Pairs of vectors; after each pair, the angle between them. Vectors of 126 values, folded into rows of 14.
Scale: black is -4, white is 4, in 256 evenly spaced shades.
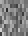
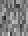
orthogonal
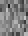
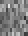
nearly opposite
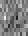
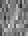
nearly opposite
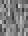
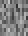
nearly parallel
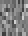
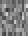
nearly parallel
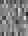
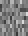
partly opposed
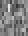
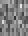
orthogonal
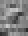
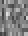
partly aligned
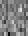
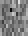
orthogonal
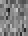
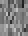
partly aligned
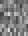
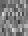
orthogonal
